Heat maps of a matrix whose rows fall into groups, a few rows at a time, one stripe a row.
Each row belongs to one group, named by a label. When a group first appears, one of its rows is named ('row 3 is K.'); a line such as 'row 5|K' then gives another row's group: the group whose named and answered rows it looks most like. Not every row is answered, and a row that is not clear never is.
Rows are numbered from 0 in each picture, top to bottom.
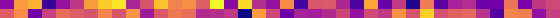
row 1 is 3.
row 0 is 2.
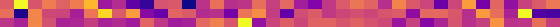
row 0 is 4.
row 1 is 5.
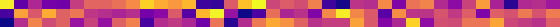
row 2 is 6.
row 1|4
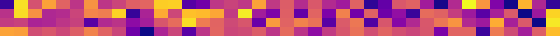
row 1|2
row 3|4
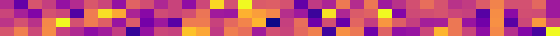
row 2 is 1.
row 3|2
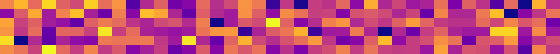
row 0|2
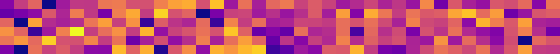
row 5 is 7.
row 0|2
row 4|2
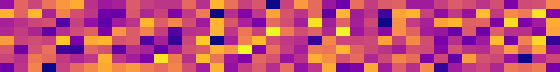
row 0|1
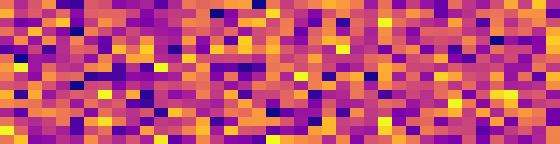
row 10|5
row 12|7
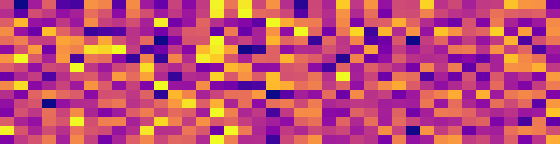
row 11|2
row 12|1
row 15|1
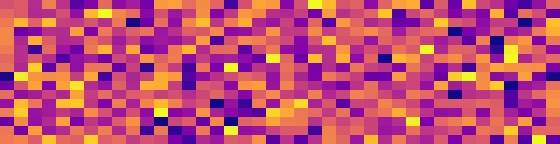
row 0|6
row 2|2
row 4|5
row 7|5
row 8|4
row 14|5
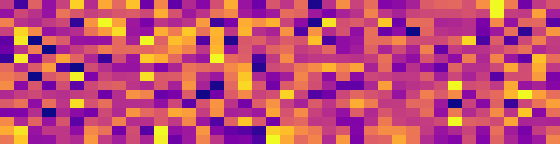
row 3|2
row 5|2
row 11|4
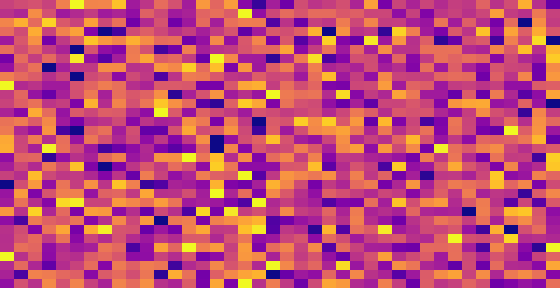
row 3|1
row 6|1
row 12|6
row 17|2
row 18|1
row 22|3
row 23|5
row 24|7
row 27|2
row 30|7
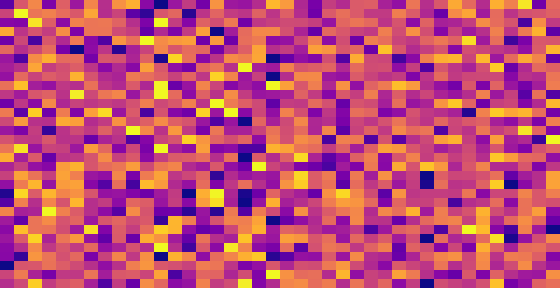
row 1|4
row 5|6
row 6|7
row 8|1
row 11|1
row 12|5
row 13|3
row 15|2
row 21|4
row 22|4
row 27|5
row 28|7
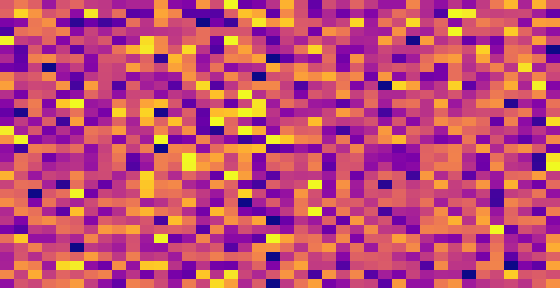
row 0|5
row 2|6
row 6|7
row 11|3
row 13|1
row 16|7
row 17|2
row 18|2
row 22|3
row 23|1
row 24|7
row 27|6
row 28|1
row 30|5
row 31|1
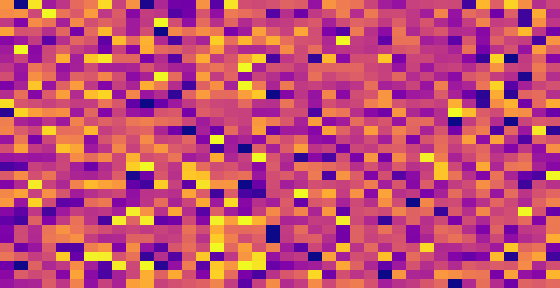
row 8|6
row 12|4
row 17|3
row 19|2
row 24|7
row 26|1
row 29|7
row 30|1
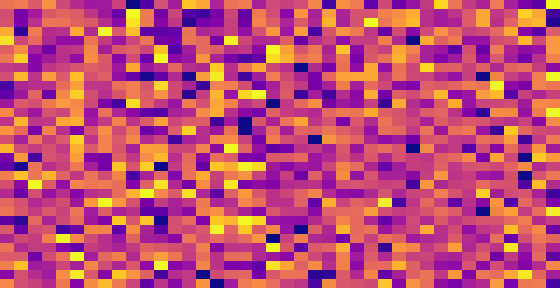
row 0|2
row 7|3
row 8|4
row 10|3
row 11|1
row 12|4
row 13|3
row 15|5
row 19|2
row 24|7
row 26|1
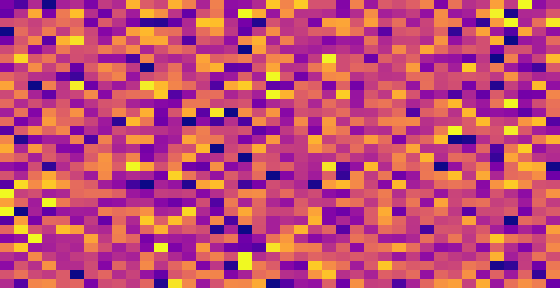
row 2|4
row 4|3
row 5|3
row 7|6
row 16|5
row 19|7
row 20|4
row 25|3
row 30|6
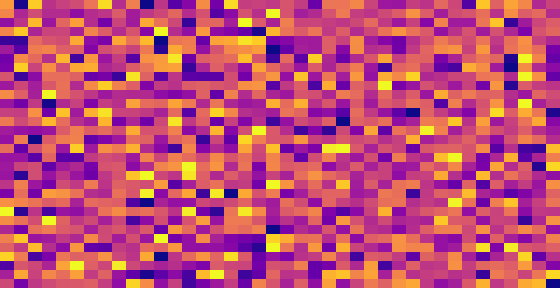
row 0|5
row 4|7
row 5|7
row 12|5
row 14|3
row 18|2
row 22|4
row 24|2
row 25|7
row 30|4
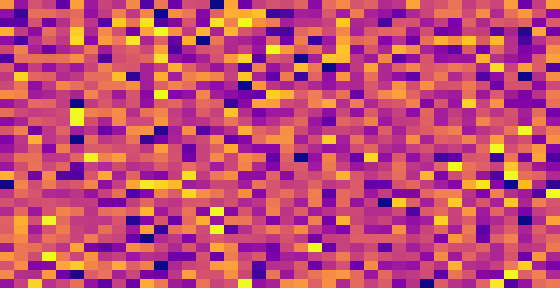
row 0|5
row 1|7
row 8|2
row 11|6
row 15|6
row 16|5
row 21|2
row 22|1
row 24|2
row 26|4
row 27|1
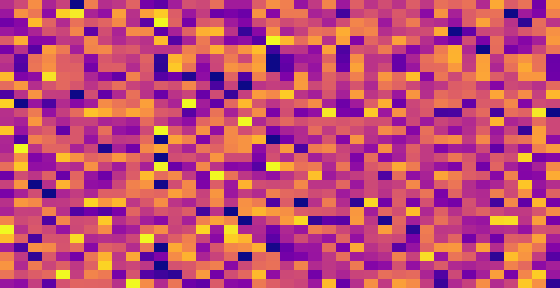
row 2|6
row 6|7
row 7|7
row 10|6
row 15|7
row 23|6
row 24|5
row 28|3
